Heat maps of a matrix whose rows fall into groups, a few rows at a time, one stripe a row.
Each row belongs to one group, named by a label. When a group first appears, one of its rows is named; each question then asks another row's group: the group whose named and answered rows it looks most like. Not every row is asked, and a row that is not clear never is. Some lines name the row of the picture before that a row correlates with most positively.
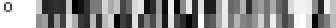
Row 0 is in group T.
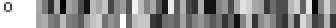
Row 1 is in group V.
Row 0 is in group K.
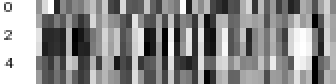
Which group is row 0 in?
V
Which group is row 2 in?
T
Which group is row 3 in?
T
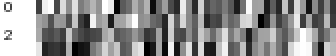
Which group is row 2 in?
T
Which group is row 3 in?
T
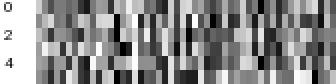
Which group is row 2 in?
V
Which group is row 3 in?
V
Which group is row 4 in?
K
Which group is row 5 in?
T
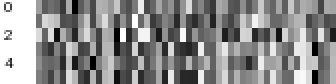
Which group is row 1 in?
V
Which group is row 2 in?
V
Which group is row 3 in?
T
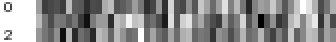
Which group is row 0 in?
T
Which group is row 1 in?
K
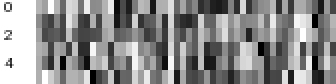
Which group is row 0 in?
V
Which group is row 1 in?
T
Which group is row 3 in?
K
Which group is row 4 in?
K
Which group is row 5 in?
V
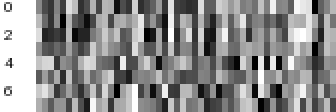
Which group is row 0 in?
T
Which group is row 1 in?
K
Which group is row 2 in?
T
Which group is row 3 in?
T
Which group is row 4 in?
V
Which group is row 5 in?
T
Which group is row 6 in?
V
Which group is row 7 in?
K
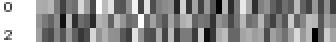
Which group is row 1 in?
K
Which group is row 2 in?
T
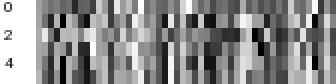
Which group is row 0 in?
K
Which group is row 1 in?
K
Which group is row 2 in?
V
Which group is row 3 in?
K
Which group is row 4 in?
K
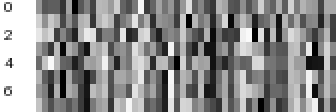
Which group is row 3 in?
K
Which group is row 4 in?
V
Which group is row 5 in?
K
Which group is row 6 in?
K
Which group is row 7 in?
K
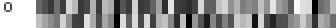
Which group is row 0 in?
T
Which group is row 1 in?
V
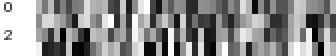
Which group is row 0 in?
V
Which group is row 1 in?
V
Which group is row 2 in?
K
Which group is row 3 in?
T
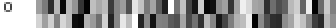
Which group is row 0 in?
K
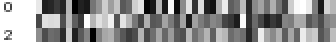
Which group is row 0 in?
T
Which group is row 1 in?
V
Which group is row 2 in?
T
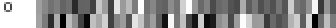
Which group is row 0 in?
K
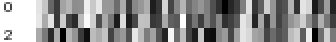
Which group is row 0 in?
V
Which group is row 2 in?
K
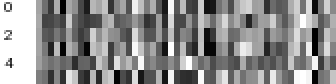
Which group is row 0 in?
K
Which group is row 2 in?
T
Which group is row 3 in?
K
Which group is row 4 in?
K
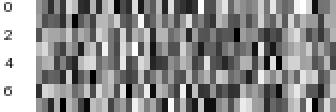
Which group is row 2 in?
V
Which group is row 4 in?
V
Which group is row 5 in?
T
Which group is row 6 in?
V
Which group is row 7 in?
K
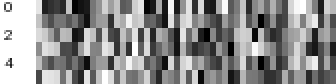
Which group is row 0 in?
T
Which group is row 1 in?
K
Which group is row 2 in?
V
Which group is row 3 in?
V
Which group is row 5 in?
V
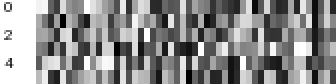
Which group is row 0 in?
V
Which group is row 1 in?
K
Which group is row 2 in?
V
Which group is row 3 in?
T
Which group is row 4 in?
V
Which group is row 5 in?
V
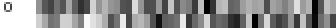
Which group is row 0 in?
T
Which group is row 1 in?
V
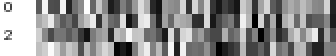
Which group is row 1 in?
V
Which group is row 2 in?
K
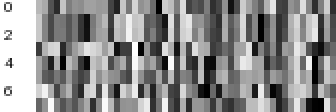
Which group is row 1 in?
K
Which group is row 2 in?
K
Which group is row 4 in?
K
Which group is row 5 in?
T
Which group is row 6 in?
V
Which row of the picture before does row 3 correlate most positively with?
3
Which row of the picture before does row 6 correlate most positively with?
1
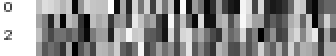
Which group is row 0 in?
V
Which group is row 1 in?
K
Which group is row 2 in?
K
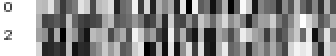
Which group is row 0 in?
V
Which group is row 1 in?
T
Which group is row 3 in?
T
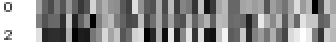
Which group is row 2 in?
T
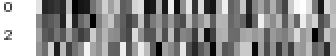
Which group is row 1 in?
T
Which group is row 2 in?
T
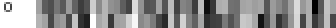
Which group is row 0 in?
T
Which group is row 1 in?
K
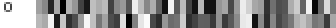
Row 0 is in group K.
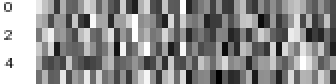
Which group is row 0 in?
V
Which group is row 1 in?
K
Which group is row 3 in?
V
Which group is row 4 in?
T
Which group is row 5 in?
V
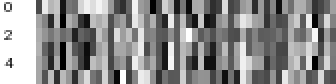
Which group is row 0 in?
V
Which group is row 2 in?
K
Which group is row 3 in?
K
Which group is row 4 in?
K
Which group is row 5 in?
V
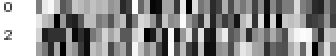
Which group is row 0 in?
V
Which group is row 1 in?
V
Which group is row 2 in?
T
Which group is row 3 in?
K
